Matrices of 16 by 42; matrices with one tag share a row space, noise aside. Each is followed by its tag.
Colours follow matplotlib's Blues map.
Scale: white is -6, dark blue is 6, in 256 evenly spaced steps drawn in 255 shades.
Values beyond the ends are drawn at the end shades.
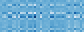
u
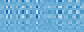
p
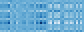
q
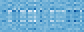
u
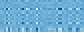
p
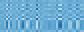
p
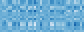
u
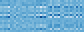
q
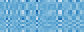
p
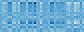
u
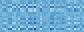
u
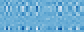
p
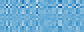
p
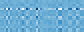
p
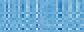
p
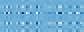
p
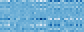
q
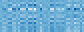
u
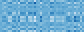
u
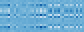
q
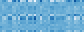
u
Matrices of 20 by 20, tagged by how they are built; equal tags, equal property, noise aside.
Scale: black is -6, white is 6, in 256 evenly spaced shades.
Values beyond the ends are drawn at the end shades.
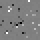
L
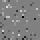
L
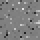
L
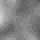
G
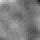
G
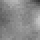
G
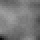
G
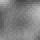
G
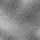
G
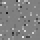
L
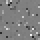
L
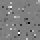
L
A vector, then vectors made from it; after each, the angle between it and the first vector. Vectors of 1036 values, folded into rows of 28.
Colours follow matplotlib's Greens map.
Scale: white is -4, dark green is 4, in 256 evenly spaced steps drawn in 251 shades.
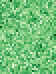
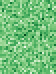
orthogonal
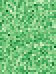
orthogonal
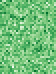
partly aligned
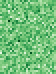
partly opposed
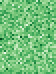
orthogonal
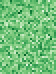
partly aligned
